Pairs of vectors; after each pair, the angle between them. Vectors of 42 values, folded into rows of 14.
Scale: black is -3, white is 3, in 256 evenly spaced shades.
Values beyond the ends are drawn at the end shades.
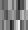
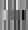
partly opposed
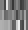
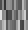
partly aligned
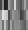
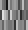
partly aligned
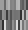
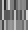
partly aligned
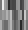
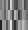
orthogonal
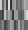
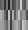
partly opposed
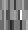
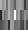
orthogonal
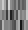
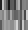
orthogonal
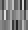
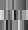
orthogonal
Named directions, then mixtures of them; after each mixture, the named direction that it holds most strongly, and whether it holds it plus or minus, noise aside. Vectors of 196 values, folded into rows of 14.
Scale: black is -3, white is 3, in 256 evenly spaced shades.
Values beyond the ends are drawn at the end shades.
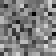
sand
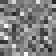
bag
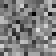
sand, plus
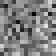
sand, plus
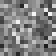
sand, minus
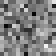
sand, plus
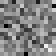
bag, minus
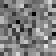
sand, plus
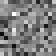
bag, minus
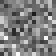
sand, plus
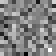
bag, minus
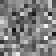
sand, plus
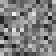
bag, minus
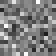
bag, plus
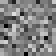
bag, minus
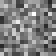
sand, minus
